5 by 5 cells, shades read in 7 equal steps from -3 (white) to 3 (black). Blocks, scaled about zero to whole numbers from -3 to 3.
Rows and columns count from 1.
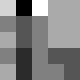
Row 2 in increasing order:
-1 -1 0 0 1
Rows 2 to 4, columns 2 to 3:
1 0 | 1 0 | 2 0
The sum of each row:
-4 -1 -2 4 2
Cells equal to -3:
1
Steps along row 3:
up down down same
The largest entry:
3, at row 1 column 2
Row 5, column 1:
-1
